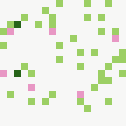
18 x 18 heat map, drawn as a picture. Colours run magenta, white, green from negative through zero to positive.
The halves do not mirror each other. There are no regular stripes. No single row or column stands out from its neighbours.
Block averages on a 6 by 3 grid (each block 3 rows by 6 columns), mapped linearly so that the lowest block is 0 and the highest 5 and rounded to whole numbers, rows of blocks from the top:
134 / 411 / 134 / 315 / 122 / 001
